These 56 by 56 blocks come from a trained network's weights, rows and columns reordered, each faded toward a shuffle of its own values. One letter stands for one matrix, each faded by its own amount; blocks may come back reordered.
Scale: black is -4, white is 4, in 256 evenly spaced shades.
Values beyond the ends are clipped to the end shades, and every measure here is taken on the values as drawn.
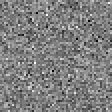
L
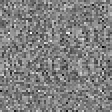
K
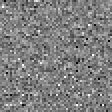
L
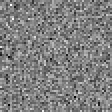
L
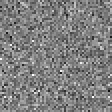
K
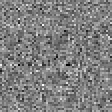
K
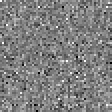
L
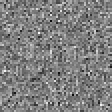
L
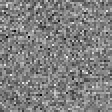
L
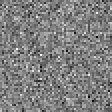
L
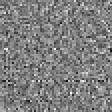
K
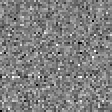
L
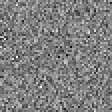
L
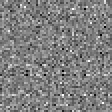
L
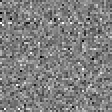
L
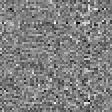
K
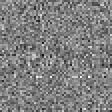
K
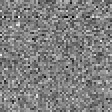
K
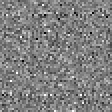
L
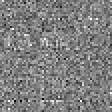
K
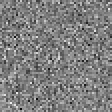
L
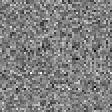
K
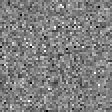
L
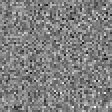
K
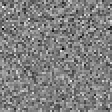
L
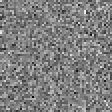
L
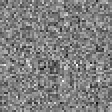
K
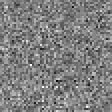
K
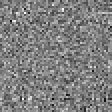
K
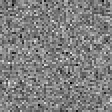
L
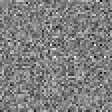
K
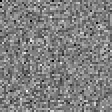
L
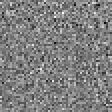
K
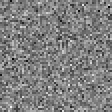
L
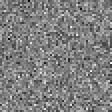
L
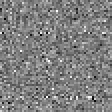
L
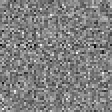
K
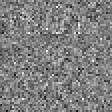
K
